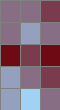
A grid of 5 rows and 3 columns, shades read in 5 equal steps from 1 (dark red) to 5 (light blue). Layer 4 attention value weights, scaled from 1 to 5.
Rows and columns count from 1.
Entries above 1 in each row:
3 3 1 3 3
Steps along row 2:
up down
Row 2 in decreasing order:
4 3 3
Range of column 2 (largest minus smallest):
3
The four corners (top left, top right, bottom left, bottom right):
3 2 4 3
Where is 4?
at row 2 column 2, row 4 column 1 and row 5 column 1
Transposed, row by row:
3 3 1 4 4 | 3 4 2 3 5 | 2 3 1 2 3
